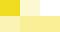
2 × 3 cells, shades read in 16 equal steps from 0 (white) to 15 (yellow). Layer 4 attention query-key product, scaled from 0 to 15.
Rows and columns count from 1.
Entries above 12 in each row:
1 0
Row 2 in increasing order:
5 7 7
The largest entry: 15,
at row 1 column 1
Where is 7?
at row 2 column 2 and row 2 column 3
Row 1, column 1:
15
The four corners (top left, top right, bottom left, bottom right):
15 0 5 7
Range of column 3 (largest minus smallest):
7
